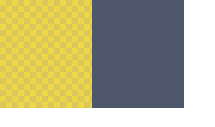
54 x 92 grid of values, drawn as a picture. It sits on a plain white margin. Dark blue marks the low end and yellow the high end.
It is made of 1 by 2 panels. Panel 1,1: very high, checkered, faint in contrast. Panel 1,2: low, flat.
